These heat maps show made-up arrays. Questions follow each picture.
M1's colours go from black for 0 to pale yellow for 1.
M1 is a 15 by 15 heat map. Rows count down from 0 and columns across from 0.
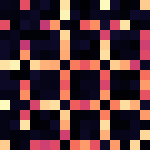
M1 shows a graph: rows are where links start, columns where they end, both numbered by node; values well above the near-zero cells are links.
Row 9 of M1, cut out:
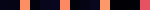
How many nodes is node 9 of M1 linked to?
4
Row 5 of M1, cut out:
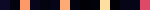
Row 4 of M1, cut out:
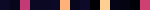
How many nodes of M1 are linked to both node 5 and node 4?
4
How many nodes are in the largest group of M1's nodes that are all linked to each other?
2
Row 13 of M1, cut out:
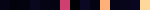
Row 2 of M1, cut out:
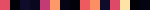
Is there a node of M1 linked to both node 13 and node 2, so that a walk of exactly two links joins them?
no
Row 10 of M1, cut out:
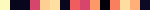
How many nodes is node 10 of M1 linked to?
10
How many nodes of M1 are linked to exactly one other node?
1
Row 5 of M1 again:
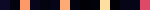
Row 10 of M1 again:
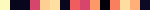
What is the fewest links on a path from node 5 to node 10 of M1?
1
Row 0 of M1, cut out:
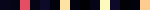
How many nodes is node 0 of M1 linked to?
4
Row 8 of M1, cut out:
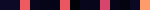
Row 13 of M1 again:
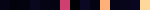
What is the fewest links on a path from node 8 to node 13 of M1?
2
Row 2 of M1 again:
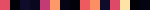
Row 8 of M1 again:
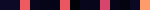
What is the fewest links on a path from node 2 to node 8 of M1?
1
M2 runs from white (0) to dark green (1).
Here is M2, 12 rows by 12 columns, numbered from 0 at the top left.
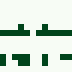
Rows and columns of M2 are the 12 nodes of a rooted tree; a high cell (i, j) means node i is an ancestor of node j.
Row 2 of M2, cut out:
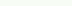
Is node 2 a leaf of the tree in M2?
yes
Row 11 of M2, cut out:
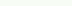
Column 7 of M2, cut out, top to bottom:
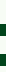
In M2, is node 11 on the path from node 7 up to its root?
no
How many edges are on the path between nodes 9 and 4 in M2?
2
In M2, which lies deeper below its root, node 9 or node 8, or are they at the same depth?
the same depth
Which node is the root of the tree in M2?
5
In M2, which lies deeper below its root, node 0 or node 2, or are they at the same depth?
node 0
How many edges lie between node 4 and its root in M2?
3
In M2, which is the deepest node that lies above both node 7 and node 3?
4
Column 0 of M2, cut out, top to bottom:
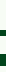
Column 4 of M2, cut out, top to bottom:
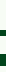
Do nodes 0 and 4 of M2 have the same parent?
yes
